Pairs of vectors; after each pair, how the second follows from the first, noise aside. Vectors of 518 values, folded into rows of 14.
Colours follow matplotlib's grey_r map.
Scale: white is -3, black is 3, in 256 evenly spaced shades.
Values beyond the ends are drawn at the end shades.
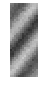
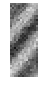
copied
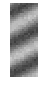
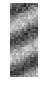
copied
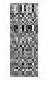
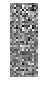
sign-scrambled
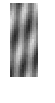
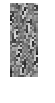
sign-scrambled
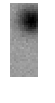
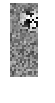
sign-scrambled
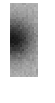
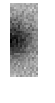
copied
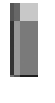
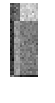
copied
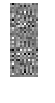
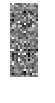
sign-scrambled
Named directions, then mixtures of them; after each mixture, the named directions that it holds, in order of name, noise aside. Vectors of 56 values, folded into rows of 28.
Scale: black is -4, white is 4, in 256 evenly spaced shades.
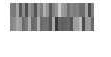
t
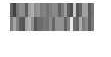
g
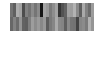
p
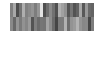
p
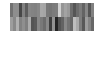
p, t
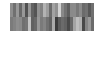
t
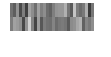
g, t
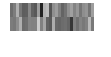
g, p, t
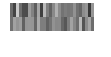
g, p, t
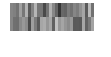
t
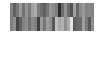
g, t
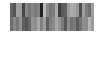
p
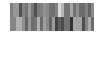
g, t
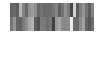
g, t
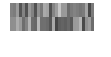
t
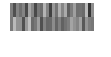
g, t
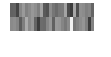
g, p, t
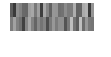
g, p, t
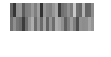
g, p
